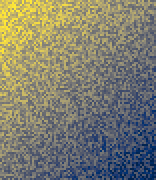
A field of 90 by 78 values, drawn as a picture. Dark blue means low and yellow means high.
Mirror symmetry: none. Grain: fine. Stripes: none. Ninth with the lowest average: bottom right. Slope: up to the top left.
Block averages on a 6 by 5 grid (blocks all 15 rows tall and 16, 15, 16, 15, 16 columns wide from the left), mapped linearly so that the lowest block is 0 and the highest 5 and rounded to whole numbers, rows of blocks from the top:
55433 / 54332 / 43322 / 33221 / 32211 / 22110
